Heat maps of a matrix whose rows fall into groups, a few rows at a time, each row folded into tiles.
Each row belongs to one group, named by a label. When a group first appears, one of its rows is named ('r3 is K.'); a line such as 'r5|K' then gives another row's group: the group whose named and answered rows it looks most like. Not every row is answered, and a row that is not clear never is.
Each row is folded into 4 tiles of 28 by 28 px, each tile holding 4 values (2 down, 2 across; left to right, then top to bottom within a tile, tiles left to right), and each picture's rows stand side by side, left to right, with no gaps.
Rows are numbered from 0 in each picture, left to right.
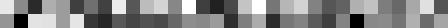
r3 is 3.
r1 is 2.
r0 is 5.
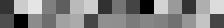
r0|3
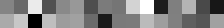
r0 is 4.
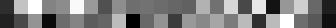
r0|3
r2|4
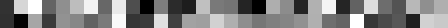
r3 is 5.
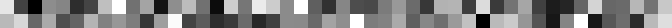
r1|4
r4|4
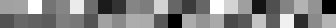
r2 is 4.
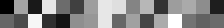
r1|4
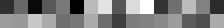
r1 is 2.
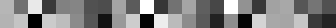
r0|4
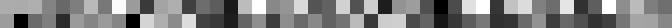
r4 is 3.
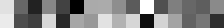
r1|4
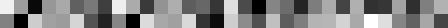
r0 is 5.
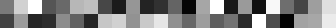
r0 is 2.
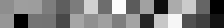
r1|4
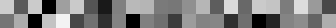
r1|3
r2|2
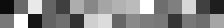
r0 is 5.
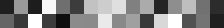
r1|4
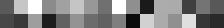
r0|3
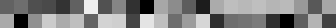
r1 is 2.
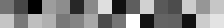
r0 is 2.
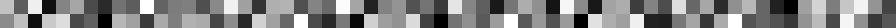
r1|4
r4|4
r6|4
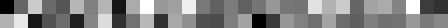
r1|3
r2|2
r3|2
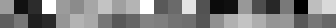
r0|2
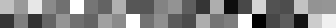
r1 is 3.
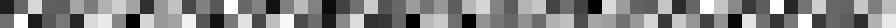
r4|3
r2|4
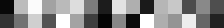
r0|3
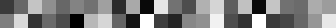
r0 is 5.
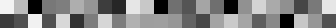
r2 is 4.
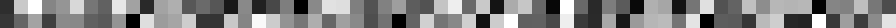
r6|5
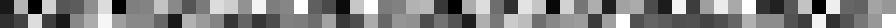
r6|2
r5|4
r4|3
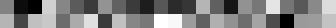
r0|2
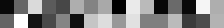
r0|5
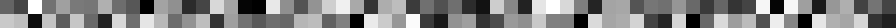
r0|4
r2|2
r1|2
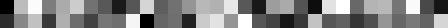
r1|5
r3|2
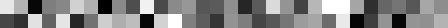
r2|2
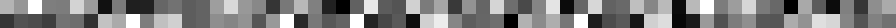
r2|4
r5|5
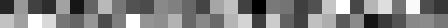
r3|2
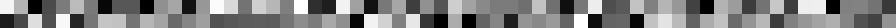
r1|2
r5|5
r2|2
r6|2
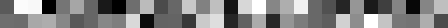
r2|3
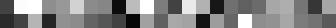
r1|3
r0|3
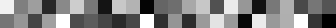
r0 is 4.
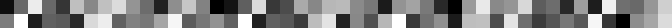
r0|5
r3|4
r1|4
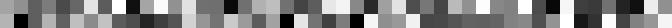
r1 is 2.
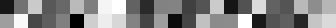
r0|5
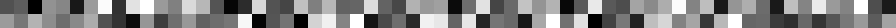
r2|5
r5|5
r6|4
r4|5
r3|5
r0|2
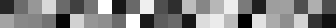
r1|5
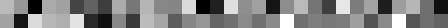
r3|4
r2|4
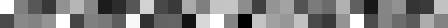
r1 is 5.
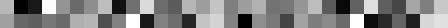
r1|5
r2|3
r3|5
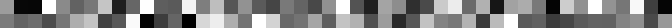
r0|2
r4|4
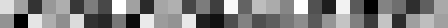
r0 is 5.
